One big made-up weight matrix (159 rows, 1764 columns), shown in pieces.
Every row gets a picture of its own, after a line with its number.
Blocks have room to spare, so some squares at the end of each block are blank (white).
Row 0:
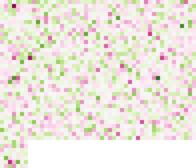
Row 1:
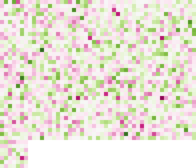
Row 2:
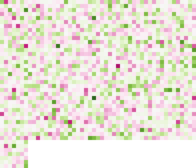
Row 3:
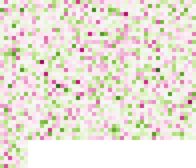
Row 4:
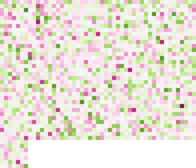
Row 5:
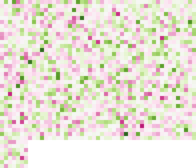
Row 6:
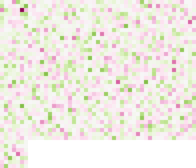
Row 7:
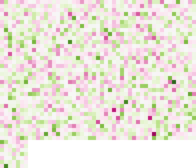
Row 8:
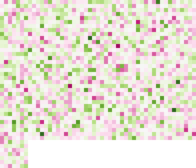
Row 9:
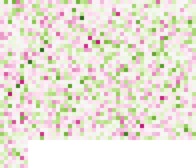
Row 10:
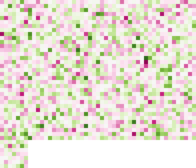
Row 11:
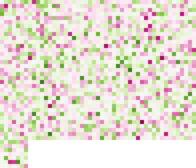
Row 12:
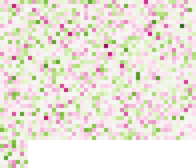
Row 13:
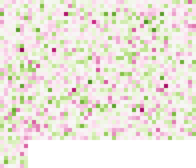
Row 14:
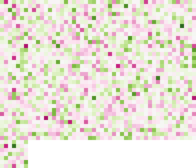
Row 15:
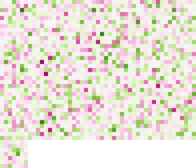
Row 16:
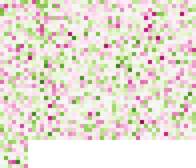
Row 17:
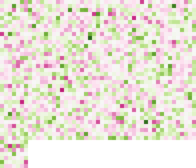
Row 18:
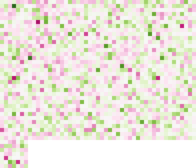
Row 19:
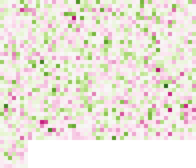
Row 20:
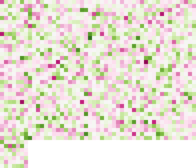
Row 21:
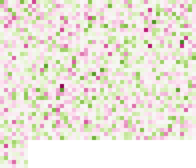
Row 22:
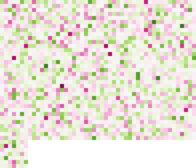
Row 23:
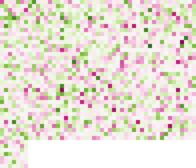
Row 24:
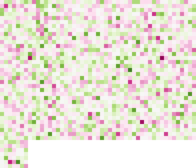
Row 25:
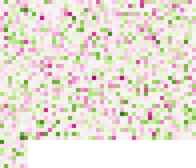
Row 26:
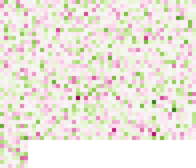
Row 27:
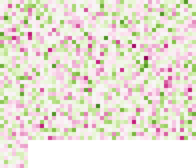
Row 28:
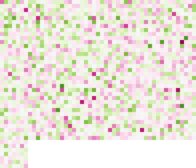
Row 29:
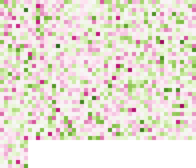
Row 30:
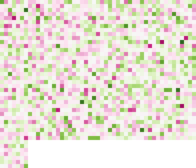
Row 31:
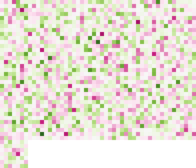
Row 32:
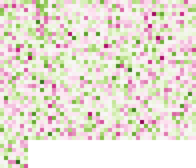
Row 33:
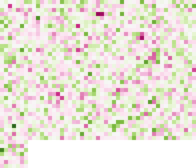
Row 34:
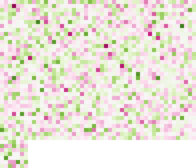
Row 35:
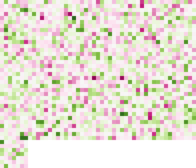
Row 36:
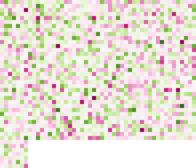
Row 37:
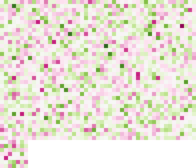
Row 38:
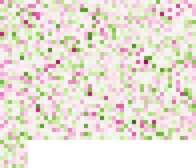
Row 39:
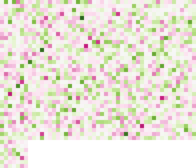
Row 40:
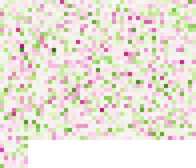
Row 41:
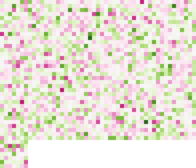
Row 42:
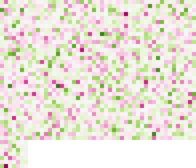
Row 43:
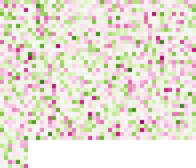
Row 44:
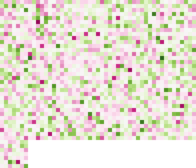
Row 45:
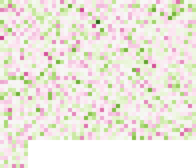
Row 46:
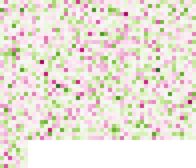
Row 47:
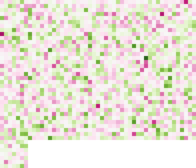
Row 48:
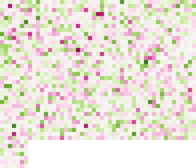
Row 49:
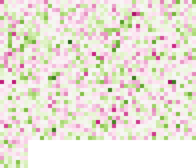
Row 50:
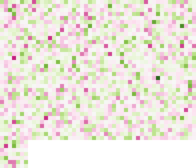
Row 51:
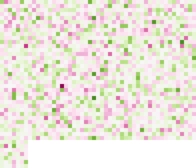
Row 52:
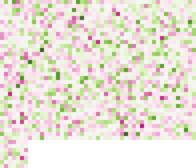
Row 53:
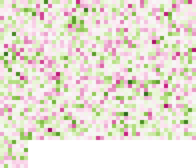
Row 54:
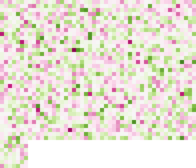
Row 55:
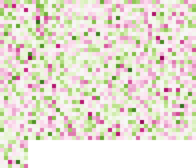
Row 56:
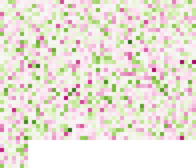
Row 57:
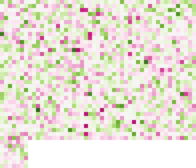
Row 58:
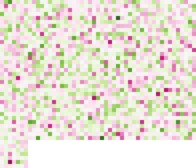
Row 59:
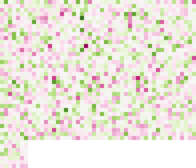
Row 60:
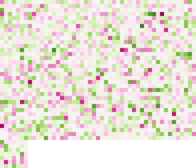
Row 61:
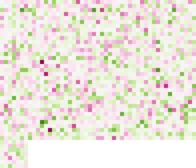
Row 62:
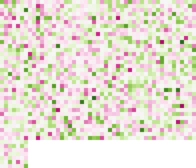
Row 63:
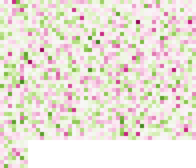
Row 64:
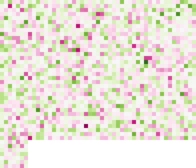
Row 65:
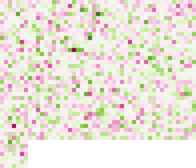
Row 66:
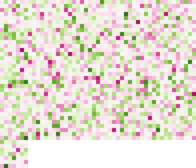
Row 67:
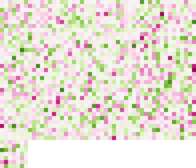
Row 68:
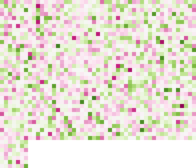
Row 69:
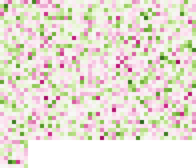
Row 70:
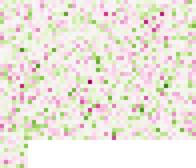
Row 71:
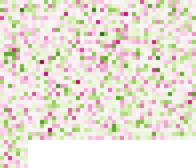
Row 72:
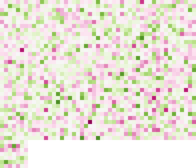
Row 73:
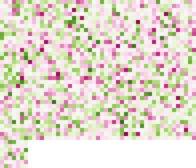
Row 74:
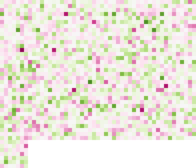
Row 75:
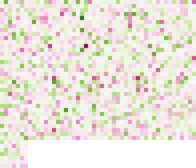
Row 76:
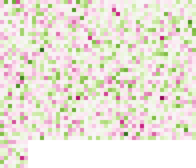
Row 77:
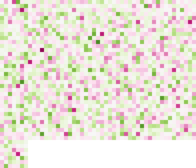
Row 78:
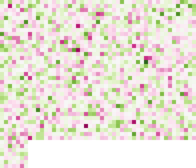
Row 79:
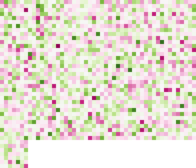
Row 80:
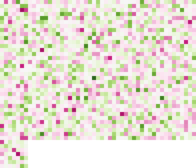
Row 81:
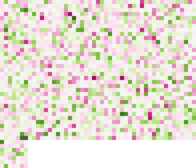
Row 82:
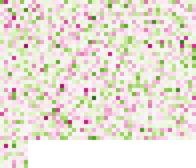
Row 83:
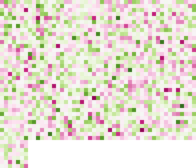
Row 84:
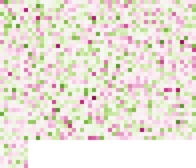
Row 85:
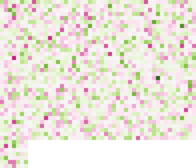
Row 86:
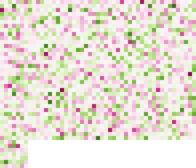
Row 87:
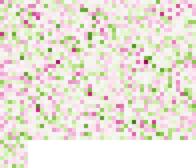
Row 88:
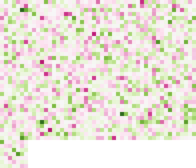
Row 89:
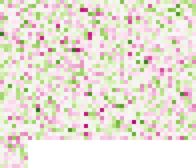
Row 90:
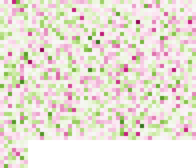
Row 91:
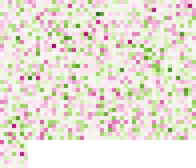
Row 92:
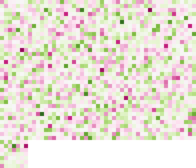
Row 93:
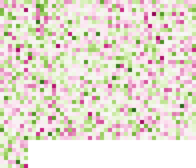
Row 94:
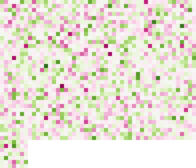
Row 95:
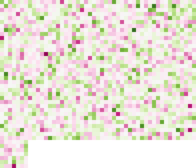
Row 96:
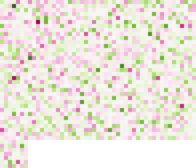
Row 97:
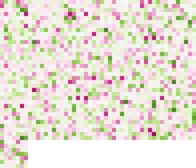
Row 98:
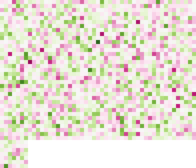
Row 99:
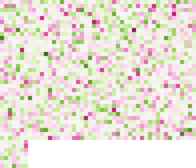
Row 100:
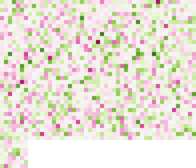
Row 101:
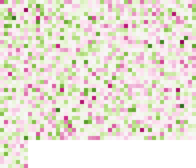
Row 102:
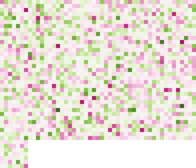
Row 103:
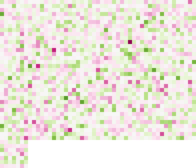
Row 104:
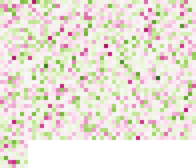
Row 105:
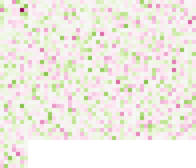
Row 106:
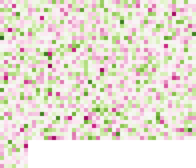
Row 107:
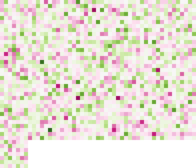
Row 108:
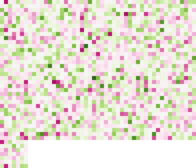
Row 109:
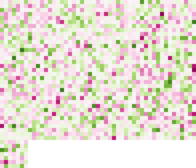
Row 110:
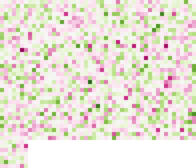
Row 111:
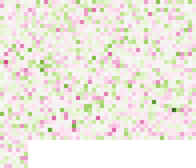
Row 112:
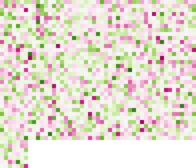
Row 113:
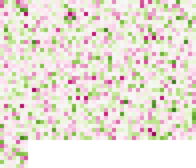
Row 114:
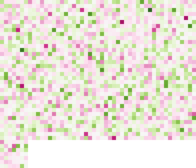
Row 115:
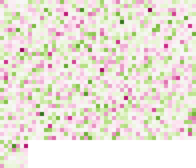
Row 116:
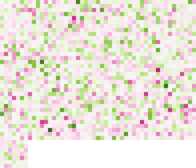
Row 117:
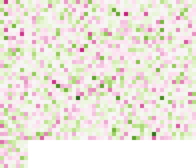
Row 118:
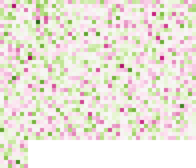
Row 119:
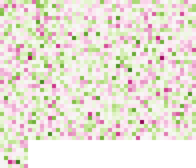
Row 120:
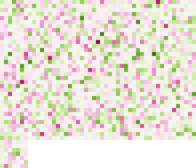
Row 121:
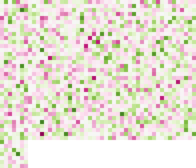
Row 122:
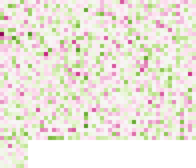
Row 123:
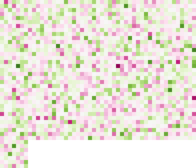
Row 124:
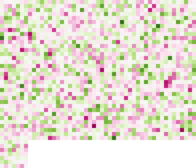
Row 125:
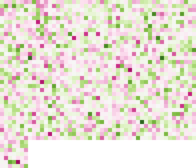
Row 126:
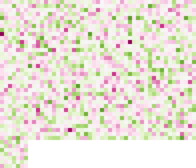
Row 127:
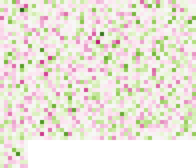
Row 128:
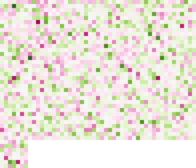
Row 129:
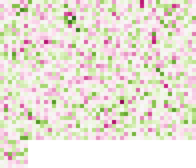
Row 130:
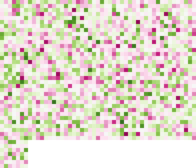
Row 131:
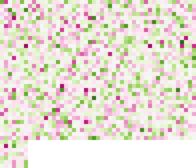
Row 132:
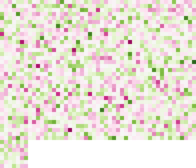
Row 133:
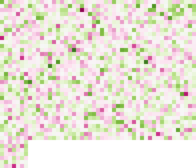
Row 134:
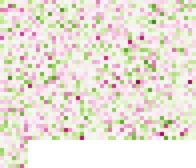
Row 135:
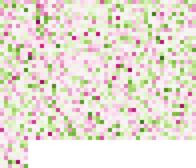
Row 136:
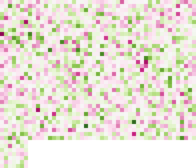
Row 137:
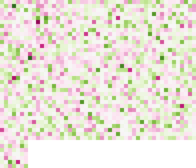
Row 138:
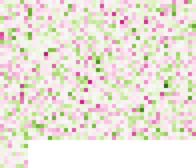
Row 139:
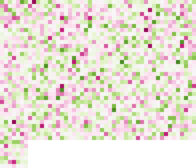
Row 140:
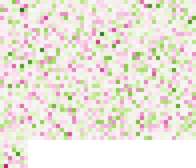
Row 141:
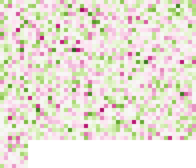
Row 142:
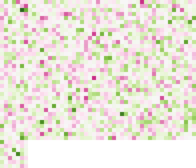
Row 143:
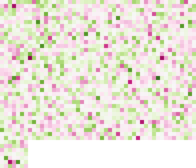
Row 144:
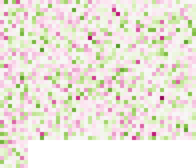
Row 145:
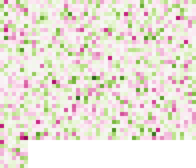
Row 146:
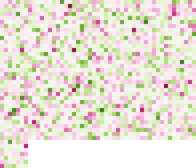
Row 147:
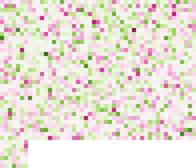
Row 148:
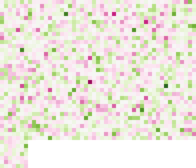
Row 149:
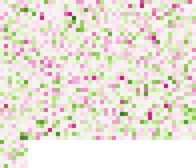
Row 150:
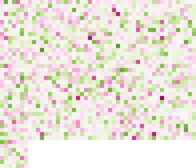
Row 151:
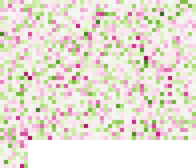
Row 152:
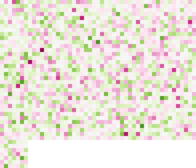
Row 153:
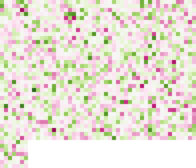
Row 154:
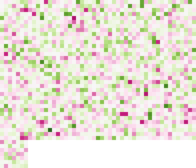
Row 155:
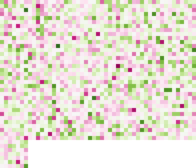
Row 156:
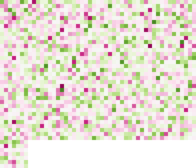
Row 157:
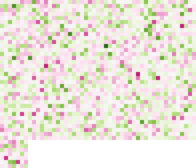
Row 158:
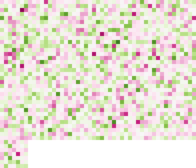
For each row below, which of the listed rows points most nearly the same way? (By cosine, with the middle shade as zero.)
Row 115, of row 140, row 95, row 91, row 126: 126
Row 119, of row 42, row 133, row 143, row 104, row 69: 143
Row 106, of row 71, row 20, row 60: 60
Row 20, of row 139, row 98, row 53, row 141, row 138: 138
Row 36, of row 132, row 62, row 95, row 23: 23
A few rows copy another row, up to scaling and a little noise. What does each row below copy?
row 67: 109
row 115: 92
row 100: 120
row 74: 13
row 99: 147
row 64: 78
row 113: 97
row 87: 38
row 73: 130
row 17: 41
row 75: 59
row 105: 6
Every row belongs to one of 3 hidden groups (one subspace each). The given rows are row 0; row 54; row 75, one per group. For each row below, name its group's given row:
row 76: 75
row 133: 54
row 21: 0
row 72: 54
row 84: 0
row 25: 75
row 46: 75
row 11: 0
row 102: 0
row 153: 75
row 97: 75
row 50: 0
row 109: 54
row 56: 54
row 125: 0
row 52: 75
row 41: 54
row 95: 54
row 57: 54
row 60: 54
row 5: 75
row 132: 54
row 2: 0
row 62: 0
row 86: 54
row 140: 75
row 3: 75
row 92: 54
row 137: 0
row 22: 0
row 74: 54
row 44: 0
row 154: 75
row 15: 75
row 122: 54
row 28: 0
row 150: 75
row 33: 54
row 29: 0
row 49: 75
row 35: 75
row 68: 0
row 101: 0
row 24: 0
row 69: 0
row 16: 0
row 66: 75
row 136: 54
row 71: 75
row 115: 54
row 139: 0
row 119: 0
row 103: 54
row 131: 0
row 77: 75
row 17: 54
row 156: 0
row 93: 0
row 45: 54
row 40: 54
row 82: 0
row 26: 75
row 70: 54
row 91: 54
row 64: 54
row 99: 54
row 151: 54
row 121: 75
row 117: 75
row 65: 54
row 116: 75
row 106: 54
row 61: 75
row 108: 75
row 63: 75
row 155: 0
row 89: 54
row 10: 54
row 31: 75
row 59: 75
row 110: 54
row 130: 75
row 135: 0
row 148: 54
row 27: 54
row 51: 0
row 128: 0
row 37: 0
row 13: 54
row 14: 0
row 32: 0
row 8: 75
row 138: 54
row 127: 75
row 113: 75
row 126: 54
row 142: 75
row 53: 75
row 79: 0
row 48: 54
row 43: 0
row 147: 54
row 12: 0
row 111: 75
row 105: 75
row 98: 75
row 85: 0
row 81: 75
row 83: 0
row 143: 0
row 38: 54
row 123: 0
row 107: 75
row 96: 0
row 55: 0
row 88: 75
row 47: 54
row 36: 0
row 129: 75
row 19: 75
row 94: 0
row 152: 75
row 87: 54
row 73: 75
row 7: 75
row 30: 0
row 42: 75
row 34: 0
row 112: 0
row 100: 75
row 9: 75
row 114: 54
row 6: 75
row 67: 54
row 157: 0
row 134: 54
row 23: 0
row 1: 75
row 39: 75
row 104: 0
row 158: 75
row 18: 0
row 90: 75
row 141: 54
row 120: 75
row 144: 75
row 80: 75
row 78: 54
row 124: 54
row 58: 0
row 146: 54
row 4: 0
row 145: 75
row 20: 54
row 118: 0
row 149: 75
